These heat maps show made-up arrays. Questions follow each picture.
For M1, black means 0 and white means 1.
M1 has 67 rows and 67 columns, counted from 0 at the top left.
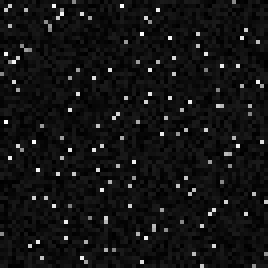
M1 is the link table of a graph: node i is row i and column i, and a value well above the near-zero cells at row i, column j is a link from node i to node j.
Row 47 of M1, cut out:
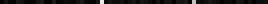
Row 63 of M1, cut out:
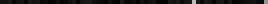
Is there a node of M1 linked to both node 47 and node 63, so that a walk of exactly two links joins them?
yes
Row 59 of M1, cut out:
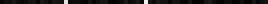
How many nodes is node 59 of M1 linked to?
2
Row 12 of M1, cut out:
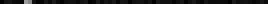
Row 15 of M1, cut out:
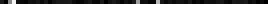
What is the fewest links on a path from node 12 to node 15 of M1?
3
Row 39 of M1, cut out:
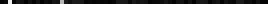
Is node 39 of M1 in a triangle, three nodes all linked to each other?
yes
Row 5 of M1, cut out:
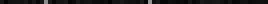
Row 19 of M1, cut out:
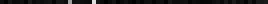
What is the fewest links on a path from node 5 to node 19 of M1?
3
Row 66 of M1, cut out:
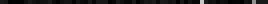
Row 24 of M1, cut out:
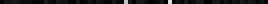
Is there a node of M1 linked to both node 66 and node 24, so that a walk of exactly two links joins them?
no
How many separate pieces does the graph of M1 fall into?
1
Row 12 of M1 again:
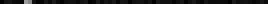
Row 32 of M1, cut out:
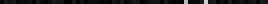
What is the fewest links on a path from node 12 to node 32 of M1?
6
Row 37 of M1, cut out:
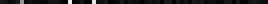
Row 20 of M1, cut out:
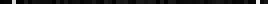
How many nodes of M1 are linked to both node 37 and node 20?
0
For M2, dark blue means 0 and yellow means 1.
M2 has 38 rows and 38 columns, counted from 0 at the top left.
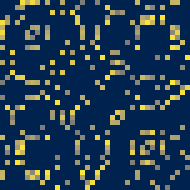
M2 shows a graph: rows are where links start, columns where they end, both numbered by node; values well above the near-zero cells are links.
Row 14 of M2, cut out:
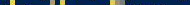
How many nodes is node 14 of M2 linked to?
6
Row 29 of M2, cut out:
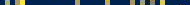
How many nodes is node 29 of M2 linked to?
9
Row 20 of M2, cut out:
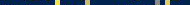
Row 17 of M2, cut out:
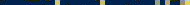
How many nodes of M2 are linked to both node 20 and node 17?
3
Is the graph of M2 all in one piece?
yes
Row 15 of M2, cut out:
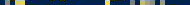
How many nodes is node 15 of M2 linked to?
9
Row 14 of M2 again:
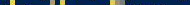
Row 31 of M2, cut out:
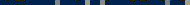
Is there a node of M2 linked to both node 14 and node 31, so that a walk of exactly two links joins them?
no
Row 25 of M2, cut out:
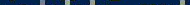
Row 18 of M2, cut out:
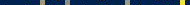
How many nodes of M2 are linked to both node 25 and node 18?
3
